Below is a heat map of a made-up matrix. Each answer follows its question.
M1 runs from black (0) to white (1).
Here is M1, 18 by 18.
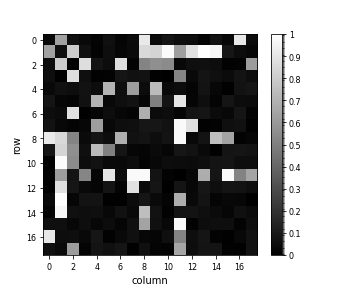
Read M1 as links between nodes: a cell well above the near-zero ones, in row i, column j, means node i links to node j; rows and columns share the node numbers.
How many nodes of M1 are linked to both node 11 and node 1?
2
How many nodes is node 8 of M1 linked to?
7
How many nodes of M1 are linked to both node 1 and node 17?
2
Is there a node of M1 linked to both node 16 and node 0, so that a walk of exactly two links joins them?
no
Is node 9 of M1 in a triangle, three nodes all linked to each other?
yes
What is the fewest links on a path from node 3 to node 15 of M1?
2
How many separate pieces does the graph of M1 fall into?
1
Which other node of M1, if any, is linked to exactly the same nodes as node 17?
node 3
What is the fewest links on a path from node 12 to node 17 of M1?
3
